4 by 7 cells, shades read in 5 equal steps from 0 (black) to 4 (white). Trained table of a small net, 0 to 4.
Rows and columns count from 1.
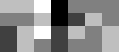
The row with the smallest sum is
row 2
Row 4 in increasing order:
1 1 2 2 2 3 3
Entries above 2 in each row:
3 2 4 2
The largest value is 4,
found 2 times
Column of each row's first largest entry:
3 3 3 2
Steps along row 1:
same up down up same same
